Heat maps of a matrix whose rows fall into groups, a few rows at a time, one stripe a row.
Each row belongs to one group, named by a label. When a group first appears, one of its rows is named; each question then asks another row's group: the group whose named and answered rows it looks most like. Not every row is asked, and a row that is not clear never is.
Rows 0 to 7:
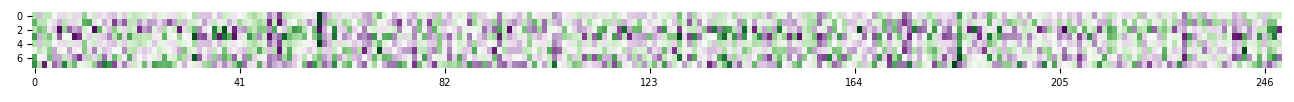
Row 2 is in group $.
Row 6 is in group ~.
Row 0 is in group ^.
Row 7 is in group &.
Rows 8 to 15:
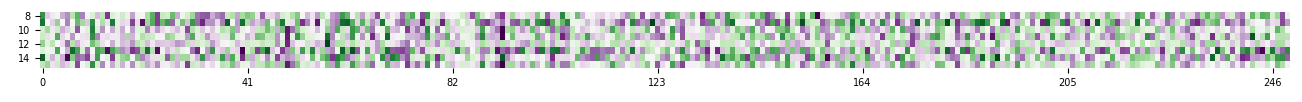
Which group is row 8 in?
&
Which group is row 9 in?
&
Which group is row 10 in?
$
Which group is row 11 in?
^
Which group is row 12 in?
$
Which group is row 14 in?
~
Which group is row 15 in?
$
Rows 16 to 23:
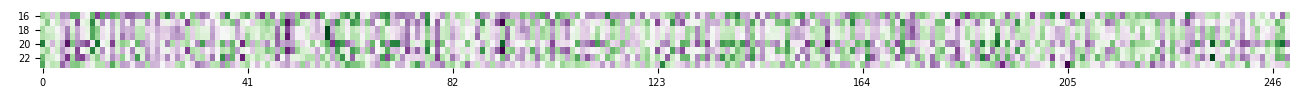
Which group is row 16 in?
&
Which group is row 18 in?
$
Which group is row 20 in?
~
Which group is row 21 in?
$
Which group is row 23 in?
&
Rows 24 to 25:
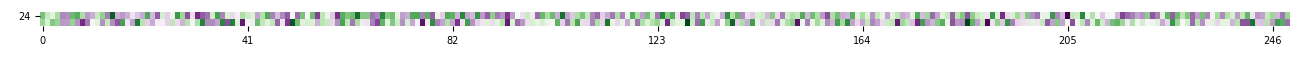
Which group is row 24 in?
&
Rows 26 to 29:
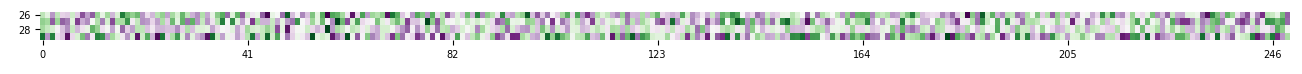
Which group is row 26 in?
~
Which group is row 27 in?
~
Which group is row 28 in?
$
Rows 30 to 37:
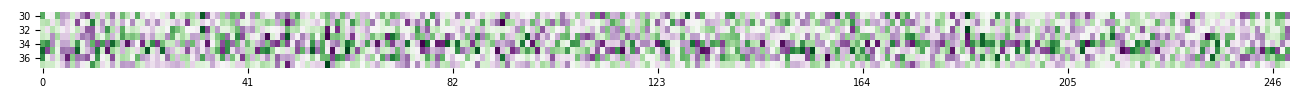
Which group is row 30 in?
~
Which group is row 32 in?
~
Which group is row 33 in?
~
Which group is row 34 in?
&
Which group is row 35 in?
&
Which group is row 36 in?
~
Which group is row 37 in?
$
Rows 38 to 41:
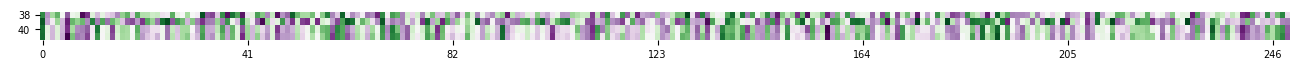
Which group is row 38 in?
^
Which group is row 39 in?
&
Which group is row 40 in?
~
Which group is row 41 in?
~
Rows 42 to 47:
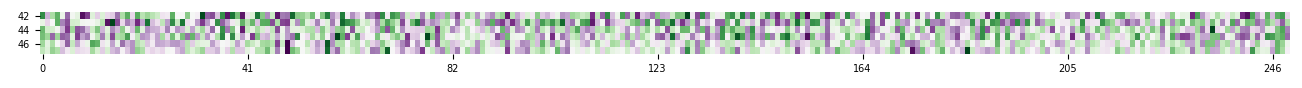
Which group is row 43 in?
&
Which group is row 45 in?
~
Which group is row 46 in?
$
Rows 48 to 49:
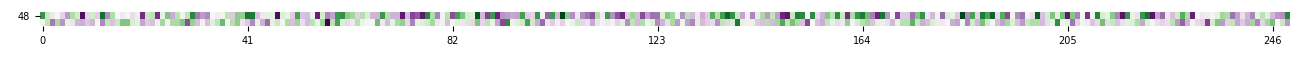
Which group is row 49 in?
~
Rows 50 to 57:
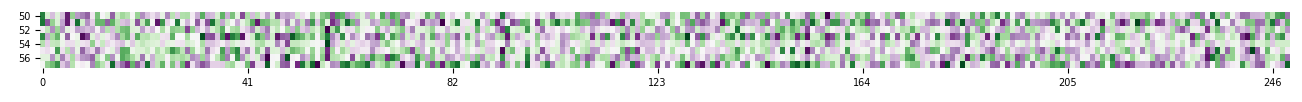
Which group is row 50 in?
~
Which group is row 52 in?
~
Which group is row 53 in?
^
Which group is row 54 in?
^
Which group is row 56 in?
~
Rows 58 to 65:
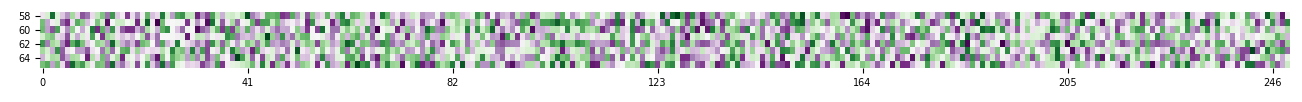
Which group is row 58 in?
&
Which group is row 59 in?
&
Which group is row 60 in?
&
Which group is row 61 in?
$
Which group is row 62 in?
&
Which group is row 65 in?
&
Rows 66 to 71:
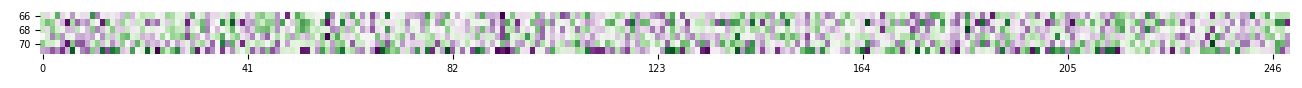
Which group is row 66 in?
^
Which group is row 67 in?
$
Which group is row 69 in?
~
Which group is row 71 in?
&
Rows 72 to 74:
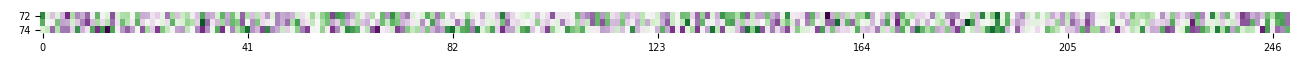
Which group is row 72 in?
~
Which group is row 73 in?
~
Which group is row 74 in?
&
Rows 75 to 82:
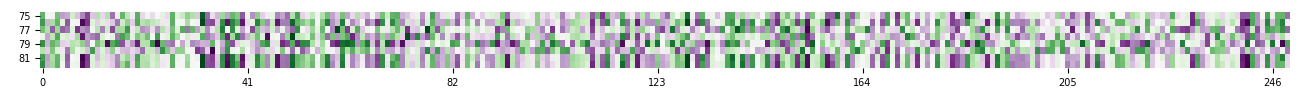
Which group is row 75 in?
~
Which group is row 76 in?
^
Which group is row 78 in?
^
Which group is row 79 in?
&
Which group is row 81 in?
^
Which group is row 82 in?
^
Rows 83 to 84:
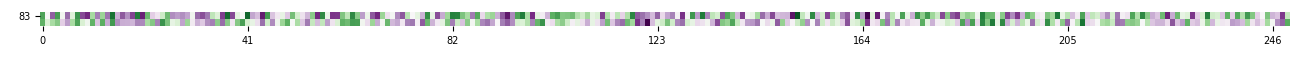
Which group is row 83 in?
&
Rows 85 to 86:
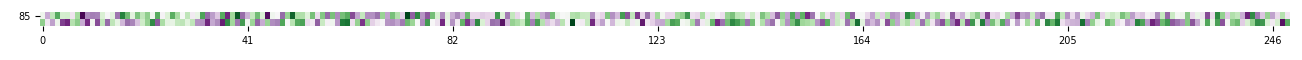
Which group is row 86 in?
&
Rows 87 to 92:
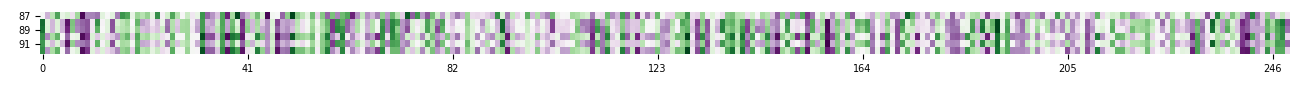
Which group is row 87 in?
^
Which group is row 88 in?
~
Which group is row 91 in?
~
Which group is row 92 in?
^
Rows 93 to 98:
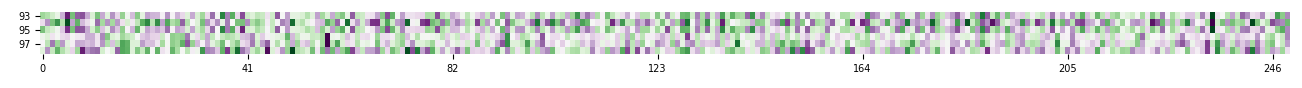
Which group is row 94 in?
^
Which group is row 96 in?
~
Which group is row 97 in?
~
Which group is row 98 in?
^
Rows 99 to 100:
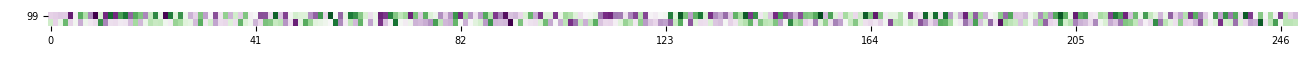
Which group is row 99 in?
&
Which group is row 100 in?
^
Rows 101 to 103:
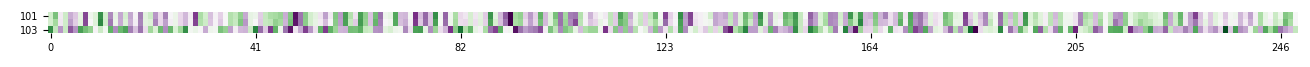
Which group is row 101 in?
$
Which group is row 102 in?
$
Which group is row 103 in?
&
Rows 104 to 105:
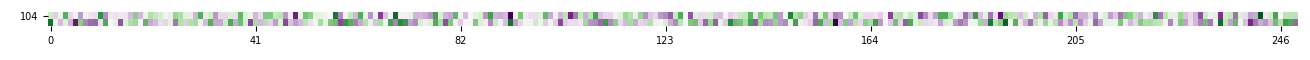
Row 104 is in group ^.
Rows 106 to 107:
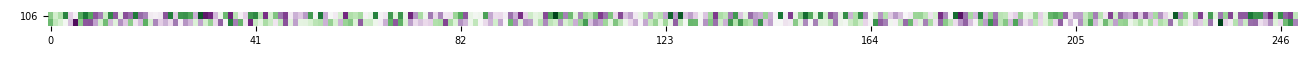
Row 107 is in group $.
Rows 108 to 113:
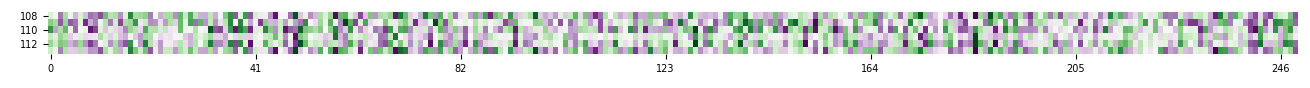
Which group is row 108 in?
~
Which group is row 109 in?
~
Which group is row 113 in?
~
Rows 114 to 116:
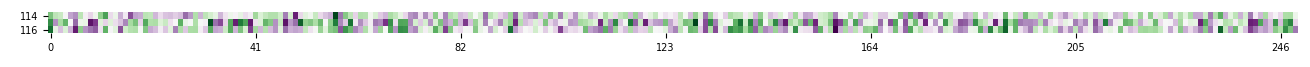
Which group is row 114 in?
$
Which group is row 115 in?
^
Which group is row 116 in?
~
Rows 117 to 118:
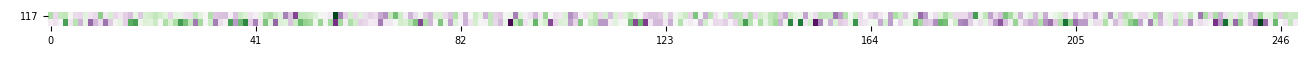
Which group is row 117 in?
^
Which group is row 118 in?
^
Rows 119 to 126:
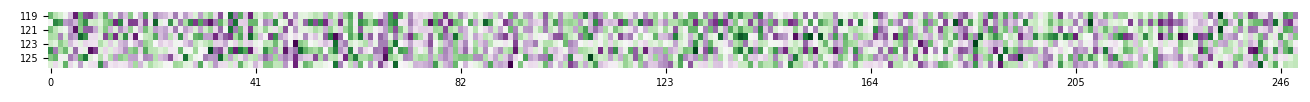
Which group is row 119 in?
$
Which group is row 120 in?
&
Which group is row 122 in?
&
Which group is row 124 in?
^
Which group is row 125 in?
&
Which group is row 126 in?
^
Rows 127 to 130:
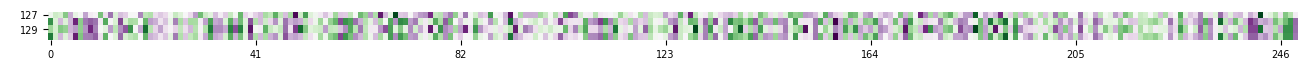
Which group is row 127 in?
$
